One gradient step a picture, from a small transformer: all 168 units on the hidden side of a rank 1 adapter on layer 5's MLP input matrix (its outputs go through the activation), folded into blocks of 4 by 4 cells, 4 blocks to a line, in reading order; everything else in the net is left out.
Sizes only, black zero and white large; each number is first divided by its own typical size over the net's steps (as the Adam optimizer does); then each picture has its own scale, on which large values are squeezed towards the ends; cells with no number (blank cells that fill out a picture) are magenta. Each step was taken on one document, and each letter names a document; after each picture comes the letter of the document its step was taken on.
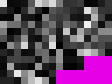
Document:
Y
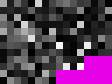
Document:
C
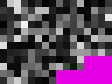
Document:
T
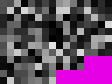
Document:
Y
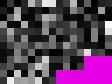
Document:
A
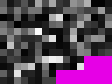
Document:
C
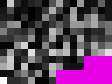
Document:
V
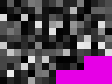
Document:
V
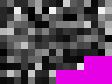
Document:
A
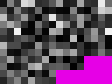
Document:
V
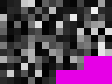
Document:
V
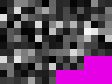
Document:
V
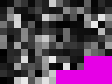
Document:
Y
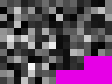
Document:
A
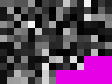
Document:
Y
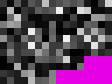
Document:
Y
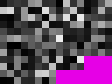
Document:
T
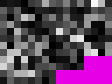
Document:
V
